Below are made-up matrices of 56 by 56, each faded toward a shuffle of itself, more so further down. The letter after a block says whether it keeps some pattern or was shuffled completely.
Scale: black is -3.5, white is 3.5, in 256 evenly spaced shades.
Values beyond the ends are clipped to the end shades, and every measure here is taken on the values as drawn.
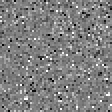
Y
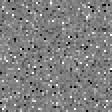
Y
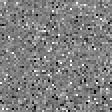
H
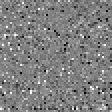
H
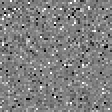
H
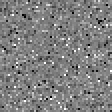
Y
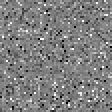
H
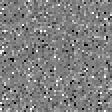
Y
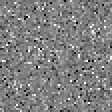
Y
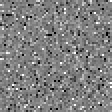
Y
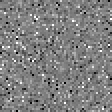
Y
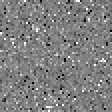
Y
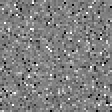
Y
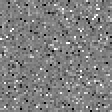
Y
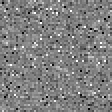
H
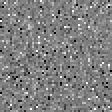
Y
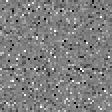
H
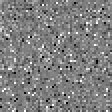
H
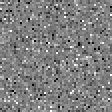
Y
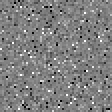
Y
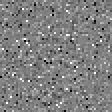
Y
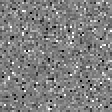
Y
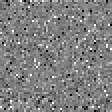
H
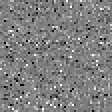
H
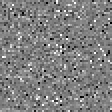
H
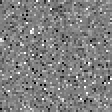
Y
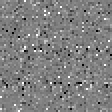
H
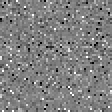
H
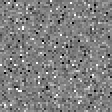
Y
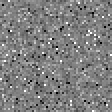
Y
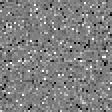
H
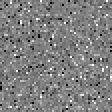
Y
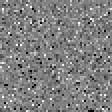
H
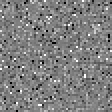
Y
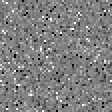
Y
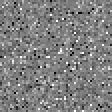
Y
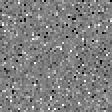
Y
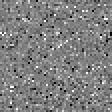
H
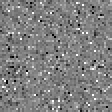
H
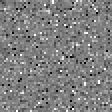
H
